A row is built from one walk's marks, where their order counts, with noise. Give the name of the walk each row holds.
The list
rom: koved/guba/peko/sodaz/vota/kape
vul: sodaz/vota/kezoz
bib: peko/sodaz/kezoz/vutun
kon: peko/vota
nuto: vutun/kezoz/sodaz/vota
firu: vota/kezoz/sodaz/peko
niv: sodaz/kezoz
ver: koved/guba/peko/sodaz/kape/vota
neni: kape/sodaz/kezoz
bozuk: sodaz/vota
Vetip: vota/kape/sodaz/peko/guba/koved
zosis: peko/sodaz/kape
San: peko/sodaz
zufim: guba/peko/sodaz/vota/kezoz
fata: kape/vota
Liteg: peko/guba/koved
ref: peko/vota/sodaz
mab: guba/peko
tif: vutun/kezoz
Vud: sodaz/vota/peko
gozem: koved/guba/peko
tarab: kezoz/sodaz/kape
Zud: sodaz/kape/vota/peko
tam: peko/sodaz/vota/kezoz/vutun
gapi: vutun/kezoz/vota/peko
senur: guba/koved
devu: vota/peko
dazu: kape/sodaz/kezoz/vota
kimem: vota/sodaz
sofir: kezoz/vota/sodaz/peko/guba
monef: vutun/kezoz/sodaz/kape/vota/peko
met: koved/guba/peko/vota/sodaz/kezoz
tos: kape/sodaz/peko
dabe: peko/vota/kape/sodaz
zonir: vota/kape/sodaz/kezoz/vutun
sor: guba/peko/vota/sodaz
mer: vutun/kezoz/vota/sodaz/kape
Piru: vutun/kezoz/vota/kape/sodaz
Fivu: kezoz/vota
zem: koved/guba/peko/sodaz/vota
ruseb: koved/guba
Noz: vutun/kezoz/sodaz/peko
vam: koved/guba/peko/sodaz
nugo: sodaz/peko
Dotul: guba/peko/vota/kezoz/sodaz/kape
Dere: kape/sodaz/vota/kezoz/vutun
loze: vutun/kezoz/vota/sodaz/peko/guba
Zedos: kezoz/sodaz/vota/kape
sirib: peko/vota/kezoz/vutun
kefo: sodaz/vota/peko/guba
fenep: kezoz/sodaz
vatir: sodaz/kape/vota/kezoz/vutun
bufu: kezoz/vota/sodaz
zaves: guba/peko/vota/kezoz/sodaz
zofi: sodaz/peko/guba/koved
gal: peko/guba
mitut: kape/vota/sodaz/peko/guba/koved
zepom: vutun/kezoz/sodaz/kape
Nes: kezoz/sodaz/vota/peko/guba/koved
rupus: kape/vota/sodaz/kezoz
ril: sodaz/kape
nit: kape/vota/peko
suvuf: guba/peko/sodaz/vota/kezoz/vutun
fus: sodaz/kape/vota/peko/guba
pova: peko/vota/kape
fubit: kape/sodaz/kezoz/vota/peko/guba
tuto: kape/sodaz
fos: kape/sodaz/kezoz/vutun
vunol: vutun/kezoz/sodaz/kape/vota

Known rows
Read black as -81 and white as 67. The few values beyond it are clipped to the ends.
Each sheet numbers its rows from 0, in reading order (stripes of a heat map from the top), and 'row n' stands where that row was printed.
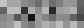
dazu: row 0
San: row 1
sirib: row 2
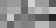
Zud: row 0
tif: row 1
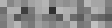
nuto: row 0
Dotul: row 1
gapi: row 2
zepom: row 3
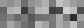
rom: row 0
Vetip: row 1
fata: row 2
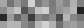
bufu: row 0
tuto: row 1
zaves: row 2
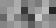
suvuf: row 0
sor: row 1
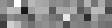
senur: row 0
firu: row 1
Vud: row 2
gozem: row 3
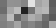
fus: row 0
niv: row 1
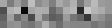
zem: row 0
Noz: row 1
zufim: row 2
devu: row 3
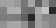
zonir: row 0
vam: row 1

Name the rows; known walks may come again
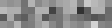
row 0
gapi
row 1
nuto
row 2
Dotul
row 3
tarab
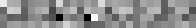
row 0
neni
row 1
tam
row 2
fenep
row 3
mab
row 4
nit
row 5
vul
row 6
vunol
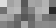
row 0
niv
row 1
zufim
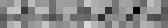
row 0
mitut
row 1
fos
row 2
monef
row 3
Fivu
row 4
kon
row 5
pova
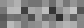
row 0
Vetip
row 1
ref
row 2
bufu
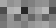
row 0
ver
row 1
dabe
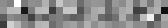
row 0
senur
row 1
Nes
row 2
rupus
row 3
vatir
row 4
suvuf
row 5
bozuk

